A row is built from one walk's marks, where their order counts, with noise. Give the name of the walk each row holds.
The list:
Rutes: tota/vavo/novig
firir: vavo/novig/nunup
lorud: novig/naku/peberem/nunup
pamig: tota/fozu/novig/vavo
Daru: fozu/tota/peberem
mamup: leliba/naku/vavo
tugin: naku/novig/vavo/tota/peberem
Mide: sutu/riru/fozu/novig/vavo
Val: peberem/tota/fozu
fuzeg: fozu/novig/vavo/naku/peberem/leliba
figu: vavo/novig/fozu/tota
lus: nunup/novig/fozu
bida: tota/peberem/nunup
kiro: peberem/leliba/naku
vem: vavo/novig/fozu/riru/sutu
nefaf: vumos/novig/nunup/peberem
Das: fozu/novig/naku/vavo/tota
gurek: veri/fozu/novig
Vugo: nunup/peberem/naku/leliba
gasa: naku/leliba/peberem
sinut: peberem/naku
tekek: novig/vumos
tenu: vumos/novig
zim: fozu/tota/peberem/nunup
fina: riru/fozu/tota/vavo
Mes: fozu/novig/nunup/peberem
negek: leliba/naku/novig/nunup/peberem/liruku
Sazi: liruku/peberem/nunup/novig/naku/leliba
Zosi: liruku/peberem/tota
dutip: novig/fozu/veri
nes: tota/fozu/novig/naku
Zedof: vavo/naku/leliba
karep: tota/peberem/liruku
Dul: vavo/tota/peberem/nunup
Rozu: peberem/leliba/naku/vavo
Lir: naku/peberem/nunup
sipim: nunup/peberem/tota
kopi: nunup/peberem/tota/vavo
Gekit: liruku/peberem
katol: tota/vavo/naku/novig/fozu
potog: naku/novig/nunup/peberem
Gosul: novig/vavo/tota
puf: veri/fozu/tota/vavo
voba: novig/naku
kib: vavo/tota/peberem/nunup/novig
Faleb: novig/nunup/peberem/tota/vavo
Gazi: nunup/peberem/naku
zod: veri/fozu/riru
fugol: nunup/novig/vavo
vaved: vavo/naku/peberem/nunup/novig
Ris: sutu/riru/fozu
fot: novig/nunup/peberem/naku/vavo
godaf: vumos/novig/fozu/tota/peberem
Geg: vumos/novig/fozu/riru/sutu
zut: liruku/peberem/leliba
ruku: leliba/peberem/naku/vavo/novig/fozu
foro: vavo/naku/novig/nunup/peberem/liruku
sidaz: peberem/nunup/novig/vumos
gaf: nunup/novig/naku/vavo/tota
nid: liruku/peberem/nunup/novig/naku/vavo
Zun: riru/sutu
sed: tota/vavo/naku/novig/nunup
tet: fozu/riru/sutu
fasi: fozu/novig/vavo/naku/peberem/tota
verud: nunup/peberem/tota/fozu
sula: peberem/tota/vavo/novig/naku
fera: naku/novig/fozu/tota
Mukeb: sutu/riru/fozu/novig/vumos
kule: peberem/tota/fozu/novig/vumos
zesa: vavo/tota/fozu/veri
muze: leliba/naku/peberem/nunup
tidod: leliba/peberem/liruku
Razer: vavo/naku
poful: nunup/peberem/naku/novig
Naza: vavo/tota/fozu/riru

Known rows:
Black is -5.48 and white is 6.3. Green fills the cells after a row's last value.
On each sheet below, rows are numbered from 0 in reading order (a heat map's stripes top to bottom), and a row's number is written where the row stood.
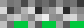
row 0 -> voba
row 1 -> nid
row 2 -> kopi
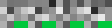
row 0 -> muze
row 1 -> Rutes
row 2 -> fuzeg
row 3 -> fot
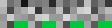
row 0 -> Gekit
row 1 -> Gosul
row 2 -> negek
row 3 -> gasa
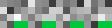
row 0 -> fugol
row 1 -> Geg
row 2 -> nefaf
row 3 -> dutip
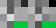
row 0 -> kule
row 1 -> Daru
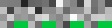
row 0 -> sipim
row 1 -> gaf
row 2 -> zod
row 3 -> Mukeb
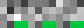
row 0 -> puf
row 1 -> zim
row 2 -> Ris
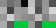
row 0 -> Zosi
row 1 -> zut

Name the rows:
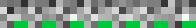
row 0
Faleb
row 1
potog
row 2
Mide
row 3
sidaz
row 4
firir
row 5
poful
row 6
zesa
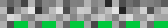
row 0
foro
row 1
Zedof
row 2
Vugo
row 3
gurek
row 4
Rozu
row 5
lorud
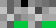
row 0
godaf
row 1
Lir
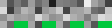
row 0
kiro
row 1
karep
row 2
Dul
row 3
Zun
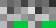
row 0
nes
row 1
sula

